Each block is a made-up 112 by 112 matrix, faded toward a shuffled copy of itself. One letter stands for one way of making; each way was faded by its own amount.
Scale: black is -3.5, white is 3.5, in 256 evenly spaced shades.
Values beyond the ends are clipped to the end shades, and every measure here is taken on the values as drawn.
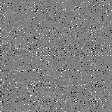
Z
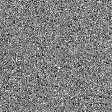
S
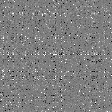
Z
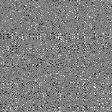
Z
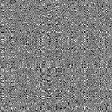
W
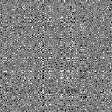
W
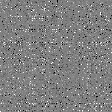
Z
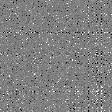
Z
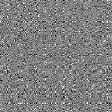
W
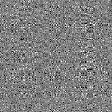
W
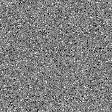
S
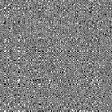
W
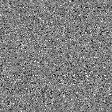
S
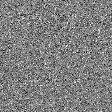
S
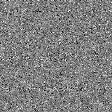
S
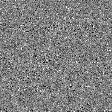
S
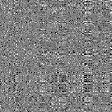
W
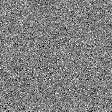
S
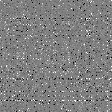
Z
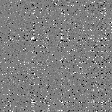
Z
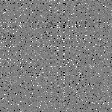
Z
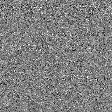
S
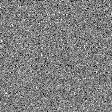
S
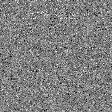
S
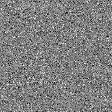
S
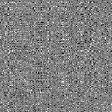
W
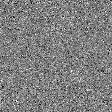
S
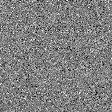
S
